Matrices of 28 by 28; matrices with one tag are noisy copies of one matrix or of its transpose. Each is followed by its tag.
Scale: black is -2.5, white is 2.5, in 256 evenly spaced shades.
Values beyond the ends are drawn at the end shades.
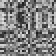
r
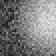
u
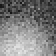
u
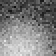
u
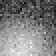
u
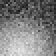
u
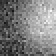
u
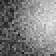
u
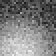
u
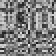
r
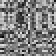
r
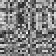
r
